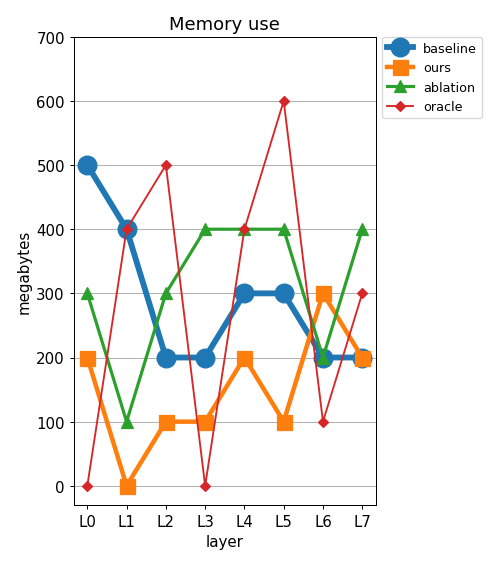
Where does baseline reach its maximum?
L0
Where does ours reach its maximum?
L6
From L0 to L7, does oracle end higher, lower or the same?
higher
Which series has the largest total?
ablation
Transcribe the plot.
Title: Memory use
x-axis: layer, ticks L0 L1 L2 L3 L4 L5 L6 L7
y-axis: megabytes, ticks 0 100 200 300 400 500 600 700
Legend: baseline, ours, ablation, oracle
Values:
baseline: 500 400 200 200 300 300 200 200
ours: 200 0 100 100 200 100 300 200
ablation: 300 100 300 400 400 400 200 400
oracle: 0 400 500 0 400 600 100 300
